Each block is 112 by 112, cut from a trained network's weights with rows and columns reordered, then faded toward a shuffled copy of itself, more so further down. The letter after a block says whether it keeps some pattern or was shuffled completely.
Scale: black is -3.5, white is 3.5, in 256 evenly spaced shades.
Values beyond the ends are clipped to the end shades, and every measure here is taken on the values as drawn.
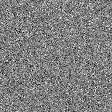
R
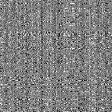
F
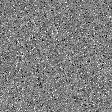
R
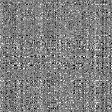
F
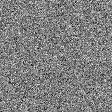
R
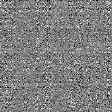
F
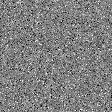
R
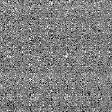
F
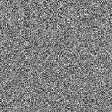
F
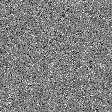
R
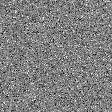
R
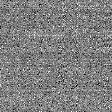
F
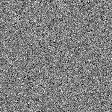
R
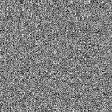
F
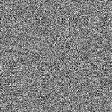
F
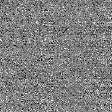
F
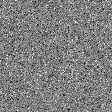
R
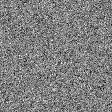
R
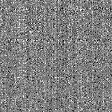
F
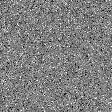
R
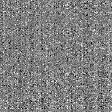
F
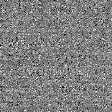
F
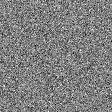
R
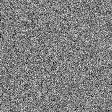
R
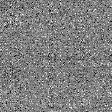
F
